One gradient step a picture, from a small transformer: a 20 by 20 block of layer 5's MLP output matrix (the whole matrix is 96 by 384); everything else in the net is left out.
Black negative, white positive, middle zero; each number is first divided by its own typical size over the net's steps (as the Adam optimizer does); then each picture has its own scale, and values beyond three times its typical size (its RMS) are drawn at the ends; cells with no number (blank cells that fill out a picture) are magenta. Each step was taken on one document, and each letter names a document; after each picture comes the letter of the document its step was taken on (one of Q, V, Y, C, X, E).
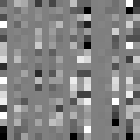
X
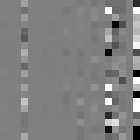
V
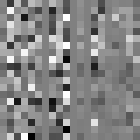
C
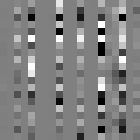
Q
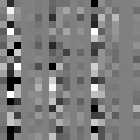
C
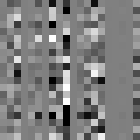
C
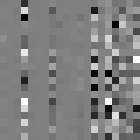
V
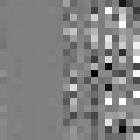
V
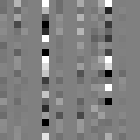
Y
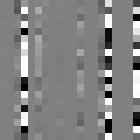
Y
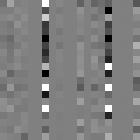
Y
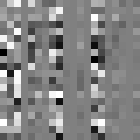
C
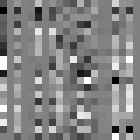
X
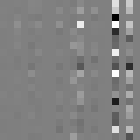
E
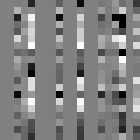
Q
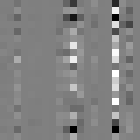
E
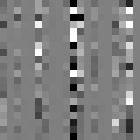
E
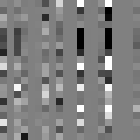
Y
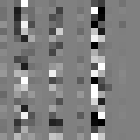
C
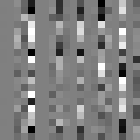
Q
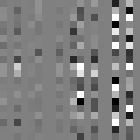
E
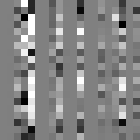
Q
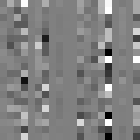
Y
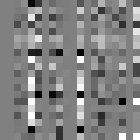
Q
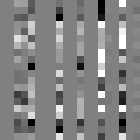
Q
